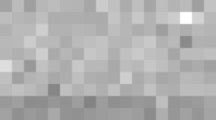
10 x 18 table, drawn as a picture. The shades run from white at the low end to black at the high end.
Roughest part: top right. Seam: horizontal, 80% of the way down, the bottom part higher. Average level on the scale: 30%.
